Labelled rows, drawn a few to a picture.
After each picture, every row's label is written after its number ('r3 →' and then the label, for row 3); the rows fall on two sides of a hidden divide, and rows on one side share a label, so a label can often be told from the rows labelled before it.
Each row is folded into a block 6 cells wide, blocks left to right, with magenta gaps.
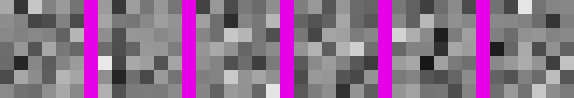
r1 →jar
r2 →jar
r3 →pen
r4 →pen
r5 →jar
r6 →jar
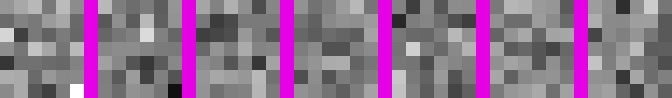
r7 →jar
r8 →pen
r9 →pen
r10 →jar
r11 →jar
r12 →jar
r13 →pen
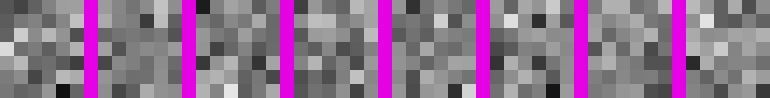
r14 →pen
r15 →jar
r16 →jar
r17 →jar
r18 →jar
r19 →jar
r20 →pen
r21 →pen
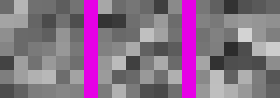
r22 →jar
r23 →pen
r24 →pen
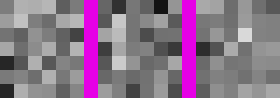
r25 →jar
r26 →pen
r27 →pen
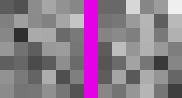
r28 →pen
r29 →pen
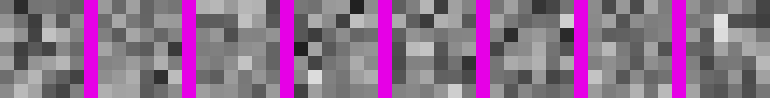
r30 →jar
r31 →jar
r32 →jar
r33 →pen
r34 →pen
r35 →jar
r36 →jar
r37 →jar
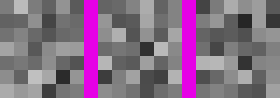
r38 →jar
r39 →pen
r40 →jar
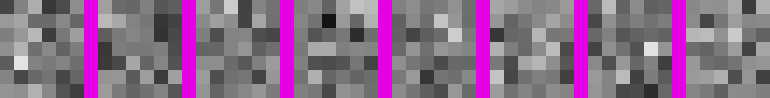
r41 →jar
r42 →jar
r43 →jar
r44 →pen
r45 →pen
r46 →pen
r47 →pen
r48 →pen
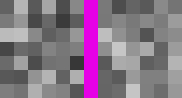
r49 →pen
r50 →jar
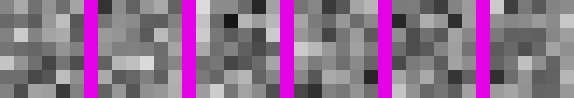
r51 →pen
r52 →jar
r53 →pen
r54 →pen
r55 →jar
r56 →jar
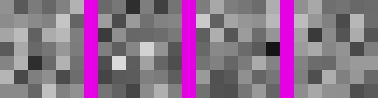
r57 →pen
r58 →pen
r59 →pen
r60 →jar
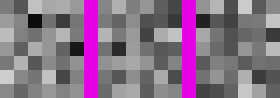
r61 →jar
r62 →jar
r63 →pen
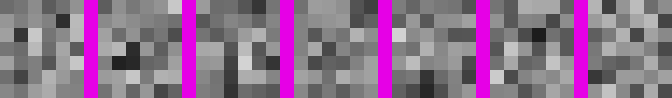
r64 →jar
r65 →pen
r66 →pen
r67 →jar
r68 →pen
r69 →jar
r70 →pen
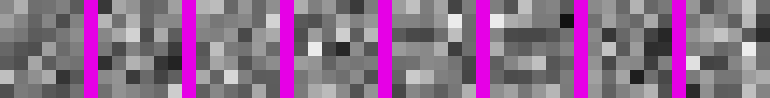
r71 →jar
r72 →jar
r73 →pen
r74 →pen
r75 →pen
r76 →jar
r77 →pen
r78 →pen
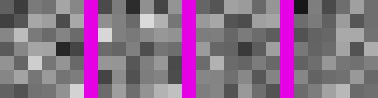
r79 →jar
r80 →pen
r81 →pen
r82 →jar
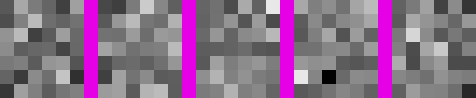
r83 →pen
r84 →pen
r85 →pen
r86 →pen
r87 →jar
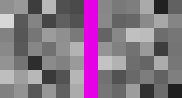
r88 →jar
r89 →pen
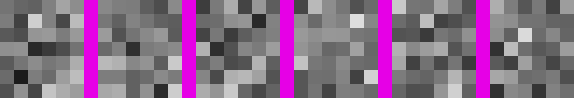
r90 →jar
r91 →jar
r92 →jar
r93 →pen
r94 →pen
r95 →pen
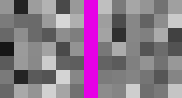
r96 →pen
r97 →jar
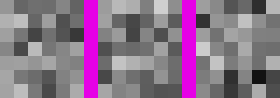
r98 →jar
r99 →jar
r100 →pen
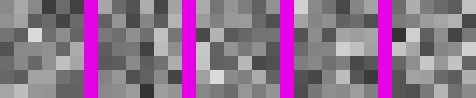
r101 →jar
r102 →pen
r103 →pen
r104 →pen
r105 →pen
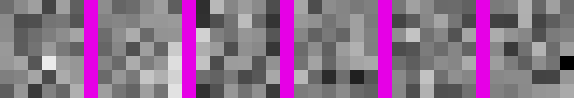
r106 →jar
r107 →jar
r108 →pen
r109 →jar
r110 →jar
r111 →jar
